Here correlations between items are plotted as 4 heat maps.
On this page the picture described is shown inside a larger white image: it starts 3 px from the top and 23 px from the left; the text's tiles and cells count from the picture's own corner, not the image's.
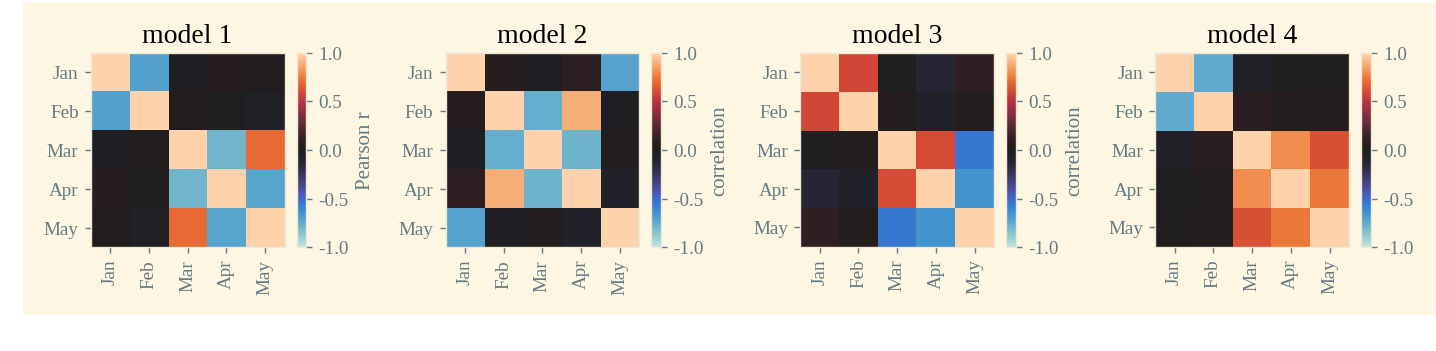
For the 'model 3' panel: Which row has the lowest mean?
May
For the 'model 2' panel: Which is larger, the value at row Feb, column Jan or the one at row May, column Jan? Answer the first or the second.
the first
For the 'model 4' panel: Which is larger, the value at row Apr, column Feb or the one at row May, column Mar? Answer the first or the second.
the second
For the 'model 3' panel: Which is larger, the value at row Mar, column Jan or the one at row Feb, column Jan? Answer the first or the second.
the second
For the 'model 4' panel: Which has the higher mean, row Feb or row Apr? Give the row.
Apr
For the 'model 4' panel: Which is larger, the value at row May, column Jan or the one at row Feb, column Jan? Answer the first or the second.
the first
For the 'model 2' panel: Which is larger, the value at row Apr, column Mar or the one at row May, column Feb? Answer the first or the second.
the second
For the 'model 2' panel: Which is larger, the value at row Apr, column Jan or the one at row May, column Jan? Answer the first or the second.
the first
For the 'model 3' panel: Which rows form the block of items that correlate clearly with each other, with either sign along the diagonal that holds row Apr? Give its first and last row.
Mar to May
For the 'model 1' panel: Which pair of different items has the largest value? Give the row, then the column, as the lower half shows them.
May, Mar
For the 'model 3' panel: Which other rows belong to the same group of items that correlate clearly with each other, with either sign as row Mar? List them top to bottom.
Apr, May
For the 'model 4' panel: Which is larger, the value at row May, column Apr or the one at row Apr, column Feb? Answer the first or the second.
the first
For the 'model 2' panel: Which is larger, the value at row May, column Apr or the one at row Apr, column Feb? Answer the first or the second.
the second
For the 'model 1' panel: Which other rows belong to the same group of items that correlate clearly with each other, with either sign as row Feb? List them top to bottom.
Jan
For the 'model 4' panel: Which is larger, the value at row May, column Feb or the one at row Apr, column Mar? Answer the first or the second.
the second
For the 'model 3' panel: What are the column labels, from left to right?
Jan, Feb, Mar, Apr, May
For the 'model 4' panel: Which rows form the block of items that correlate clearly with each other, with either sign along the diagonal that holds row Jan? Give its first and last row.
Jan to Feb
